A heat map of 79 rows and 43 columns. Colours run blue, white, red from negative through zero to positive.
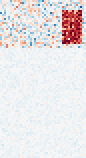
The top right is the ninth with the highest average. A horizontal seam about 30% of the way down splits the table, and the bottom part is calmer. The halves do not mirror each other. Overall the values sit about 50% of the way up the scale. In the top right lies a patch that is higher than the rest. The values are skewed, with a long tail toward high values.
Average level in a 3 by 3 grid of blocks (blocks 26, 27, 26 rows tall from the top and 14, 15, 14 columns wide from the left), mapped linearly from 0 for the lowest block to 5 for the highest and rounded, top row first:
005 | 000 | 000
